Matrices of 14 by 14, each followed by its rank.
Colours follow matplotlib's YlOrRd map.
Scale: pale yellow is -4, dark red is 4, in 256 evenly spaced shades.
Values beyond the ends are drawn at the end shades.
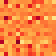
three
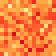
full rank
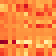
two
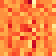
three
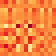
two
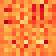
three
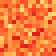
full rank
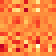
two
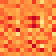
three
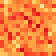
full rank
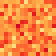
full rank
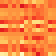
two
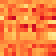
three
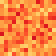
full rank
